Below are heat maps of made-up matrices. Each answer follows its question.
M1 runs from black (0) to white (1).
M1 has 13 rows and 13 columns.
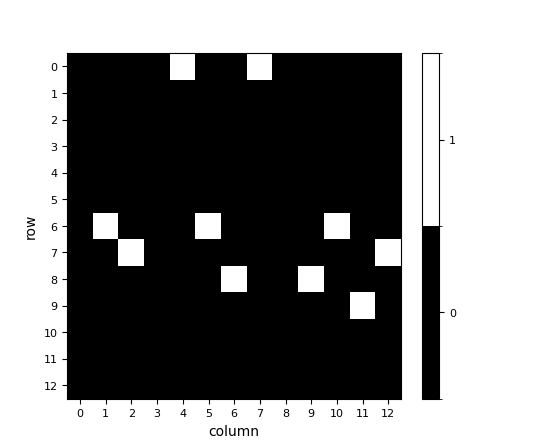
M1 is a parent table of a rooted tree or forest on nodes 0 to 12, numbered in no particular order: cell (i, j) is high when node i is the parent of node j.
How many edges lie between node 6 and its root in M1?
1
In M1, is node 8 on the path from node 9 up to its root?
yes
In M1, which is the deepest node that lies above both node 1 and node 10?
6
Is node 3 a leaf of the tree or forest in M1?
yes
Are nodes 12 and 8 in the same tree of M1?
no
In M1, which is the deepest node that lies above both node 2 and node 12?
7
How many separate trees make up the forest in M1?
3
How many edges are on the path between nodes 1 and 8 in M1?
2
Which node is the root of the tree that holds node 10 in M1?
8
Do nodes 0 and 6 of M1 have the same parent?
no
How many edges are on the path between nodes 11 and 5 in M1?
4
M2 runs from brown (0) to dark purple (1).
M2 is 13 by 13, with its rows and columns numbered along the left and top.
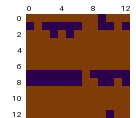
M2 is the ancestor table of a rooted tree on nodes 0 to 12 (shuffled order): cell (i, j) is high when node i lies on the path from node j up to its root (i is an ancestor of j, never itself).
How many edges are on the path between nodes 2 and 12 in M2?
2
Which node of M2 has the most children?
1
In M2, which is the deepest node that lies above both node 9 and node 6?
1
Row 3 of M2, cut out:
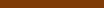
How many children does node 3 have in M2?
0
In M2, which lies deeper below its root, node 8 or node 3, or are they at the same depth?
node 3
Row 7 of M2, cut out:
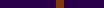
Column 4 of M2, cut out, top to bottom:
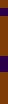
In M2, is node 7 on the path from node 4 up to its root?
yes
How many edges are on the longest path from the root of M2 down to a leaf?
4
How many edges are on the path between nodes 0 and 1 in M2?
1
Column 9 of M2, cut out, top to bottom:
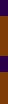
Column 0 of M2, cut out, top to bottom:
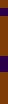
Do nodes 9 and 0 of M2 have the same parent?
no
